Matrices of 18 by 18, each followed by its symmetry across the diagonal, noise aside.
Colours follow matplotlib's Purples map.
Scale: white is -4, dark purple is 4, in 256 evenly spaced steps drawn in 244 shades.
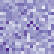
neither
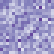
symmetric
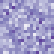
symmetric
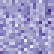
neither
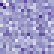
antisymmetric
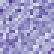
symmetric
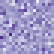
antisymmetric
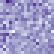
neither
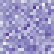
symmetric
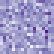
antisymmetric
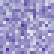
neither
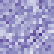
symmetric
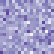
neither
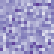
antisymmetric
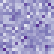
symmetric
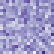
antisymmetric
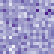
antisymmetric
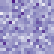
antisymmetric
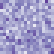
neither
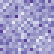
symmetric
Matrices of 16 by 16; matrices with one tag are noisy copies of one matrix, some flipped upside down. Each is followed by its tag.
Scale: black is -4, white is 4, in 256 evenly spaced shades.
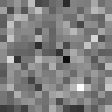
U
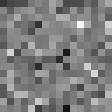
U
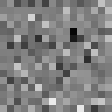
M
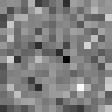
U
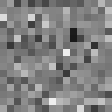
M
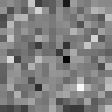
U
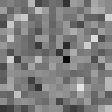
U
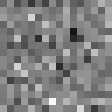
M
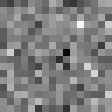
U
